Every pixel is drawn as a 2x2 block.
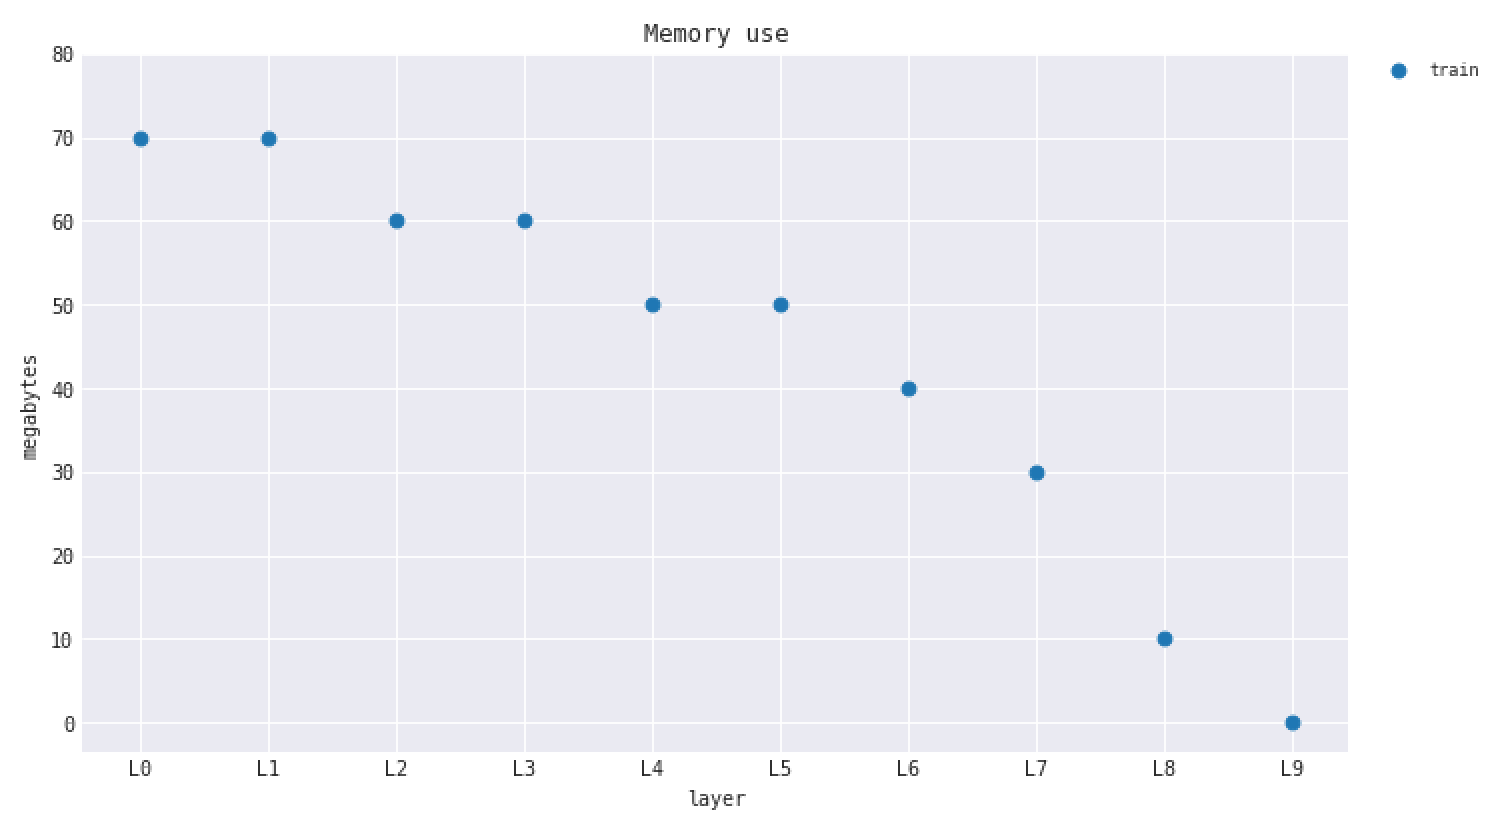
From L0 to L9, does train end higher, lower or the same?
lower
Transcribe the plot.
Title: Memory use
x-axis: layer, ticks L0 L1 L2 L3 L4 L5 L6 L7 L8 L9
y-axis: megabytes, ticks 0 10 20 30 40 50 60 70 80
Legend: train
Values:
train: 70 70 60 60 50 50 40 30 10 0
